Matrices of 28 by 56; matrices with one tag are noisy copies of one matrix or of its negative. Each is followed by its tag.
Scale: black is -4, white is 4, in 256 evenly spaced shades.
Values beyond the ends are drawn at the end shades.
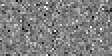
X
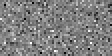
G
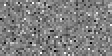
G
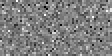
X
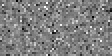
X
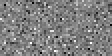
G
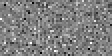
G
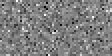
X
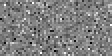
G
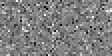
X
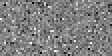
G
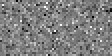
X
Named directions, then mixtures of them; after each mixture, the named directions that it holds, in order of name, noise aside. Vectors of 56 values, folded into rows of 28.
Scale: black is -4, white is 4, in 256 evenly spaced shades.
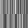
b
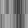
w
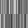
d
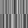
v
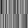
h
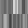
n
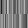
h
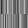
h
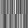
b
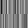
h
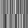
b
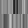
n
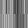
h, w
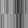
w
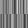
v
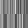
b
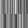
b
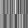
b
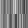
b, n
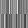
d, v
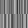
v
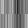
w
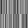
h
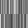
d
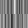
d, v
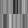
n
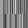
b
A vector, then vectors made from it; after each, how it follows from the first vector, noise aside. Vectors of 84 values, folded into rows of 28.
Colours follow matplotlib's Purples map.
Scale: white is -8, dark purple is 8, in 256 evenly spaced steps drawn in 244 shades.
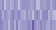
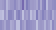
reversed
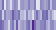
scaled up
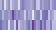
scaled up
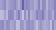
reversed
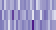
scaled up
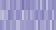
reversed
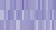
reversed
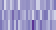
scaled up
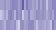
reversed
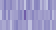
wrapped around
